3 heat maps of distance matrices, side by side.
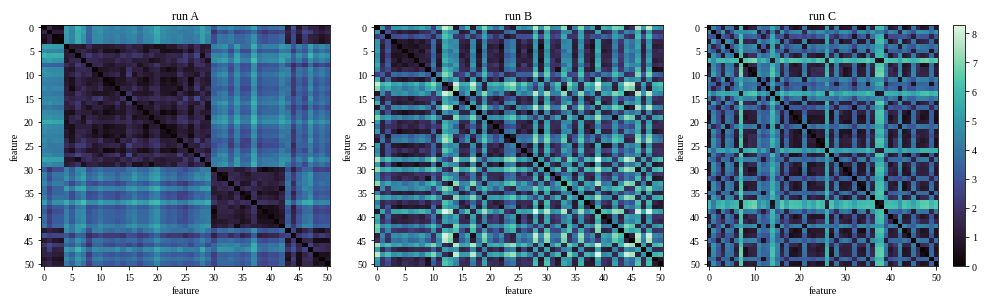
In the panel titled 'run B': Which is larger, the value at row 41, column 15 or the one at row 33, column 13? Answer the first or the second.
the first
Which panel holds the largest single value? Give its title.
run B
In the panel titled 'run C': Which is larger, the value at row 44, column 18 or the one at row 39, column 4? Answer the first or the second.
the second
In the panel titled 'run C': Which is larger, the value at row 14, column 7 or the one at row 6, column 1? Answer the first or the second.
the second
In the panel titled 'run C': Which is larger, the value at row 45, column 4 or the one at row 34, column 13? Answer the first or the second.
the second
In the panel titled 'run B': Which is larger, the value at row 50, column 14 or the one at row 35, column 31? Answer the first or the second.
the first
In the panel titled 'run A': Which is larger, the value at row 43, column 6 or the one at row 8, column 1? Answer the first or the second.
the first
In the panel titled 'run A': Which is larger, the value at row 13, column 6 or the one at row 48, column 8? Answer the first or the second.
the second
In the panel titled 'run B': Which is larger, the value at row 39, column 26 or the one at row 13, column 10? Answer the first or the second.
the second
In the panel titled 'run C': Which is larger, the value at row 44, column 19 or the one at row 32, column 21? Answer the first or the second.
the second
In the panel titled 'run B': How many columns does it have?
51
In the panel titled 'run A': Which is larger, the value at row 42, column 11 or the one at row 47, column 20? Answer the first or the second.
the second
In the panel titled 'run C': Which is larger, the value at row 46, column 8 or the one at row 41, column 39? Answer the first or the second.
the second
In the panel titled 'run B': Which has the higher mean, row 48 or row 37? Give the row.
48
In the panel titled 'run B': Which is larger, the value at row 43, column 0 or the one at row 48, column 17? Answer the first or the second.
the second
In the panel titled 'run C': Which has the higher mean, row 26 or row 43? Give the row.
26
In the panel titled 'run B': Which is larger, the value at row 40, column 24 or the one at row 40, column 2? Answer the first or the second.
the first
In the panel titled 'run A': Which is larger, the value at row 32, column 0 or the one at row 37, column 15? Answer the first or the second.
the second
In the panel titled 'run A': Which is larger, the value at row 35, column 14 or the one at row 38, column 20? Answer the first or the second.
the second
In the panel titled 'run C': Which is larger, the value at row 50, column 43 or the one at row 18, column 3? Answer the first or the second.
the second
